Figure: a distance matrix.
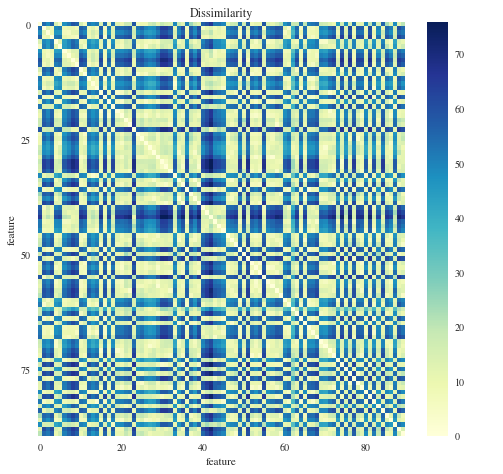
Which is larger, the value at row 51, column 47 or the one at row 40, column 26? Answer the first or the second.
the first
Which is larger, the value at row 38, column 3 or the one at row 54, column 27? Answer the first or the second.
the first
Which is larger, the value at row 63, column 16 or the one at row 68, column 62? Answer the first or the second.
the first
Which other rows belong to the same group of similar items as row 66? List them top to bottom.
1, 2, 3, 6, 7, 8, 9, 12, 13, 14, 16, 18, 23, 33, 36, 40, 41, 42, 43, 44, 45, 49, 51, 55, 60, 61, 64, 67, 68, 73, 75, 77, 80, 82, 84, 87
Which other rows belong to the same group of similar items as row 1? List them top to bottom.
2, 3, 6, 7, 8, 9, 12, 13, 14, 16, 18, 23, 33, 36, 40, 41, 42, 43, 44, 45, 49, 51, 55, 60, 61, 64, 66, 67, 68, 73, 75, 77, 80, 82, 84, 87
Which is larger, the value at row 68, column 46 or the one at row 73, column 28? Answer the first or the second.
the first
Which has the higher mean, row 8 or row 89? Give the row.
8
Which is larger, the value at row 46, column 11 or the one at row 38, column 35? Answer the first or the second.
the second
